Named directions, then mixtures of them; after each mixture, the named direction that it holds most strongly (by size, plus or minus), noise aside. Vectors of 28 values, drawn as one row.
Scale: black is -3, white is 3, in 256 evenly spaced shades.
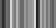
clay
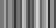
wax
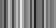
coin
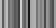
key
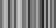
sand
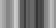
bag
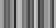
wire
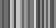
clay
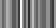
key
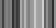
bag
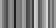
wire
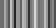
wax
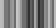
wire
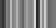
clay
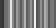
clay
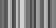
coin
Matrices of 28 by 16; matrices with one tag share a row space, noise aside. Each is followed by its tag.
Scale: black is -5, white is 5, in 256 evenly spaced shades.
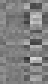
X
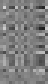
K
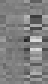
X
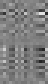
K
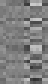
X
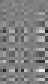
K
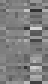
X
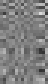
K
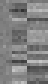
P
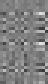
K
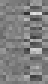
X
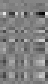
K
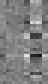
X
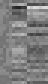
P
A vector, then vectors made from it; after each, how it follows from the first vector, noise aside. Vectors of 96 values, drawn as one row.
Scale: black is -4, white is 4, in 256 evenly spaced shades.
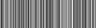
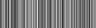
wrapped around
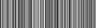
wrapped around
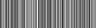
wrapped around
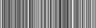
sign-scrambled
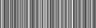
sign-scrambled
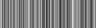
sign-scrambled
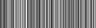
wrapped around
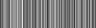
wrapped around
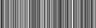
sign-scrambled
